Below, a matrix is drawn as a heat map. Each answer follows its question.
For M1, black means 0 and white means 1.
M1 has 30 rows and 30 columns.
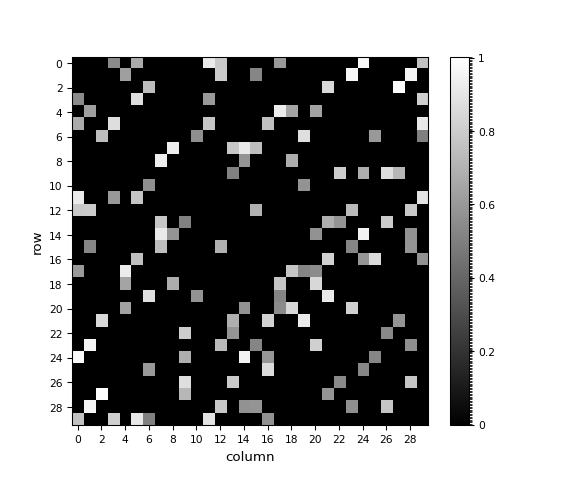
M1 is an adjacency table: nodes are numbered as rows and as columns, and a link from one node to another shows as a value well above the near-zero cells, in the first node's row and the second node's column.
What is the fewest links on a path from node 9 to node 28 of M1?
2
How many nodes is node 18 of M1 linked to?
4
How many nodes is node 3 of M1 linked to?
4
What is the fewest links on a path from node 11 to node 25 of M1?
3
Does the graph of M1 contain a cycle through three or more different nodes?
yes
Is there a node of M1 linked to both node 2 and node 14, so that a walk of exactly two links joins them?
no
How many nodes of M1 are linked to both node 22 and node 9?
2
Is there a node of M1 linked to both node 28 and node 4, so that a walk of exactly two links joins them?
yes
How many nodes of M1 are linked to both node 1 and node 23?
3
